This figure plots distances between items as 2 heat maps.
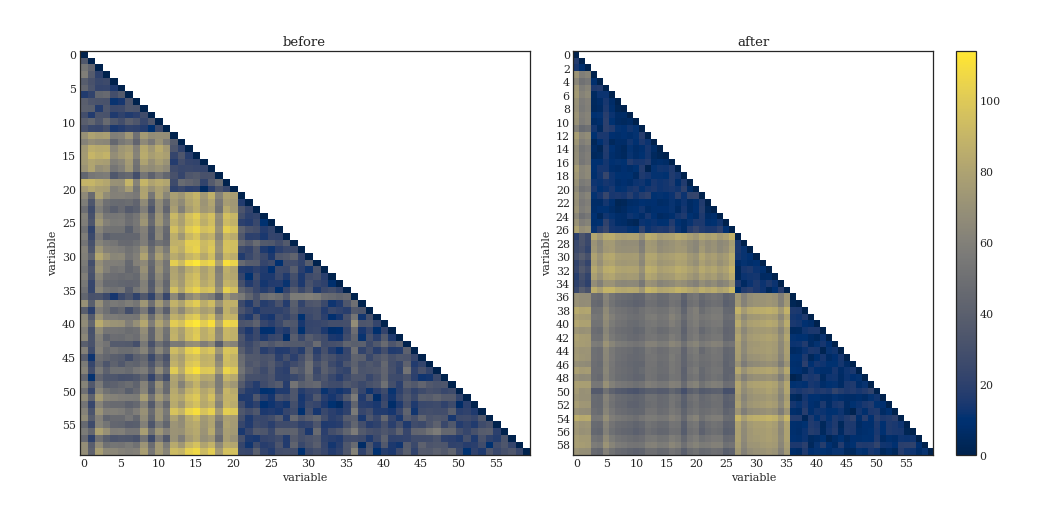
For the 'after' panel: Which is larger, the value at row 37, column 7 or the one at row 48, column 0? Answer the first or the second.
the second
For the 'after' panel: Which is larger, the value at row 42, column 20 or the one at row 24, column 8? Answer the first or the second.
the first
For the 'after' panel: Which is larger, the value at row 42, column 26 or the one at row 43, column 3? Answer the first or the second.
the second
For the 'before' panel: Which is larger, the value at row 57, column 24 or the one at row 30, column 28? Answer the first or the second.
the second
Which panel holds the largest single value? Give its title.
before
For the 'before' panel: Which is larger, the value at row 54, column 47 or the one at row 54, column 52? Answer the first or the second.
the first
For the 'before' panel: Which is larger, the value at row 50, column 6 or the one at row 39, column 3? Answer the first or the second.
the second
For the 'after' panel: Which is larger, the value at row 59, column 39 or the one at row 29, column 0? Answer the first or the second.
the second
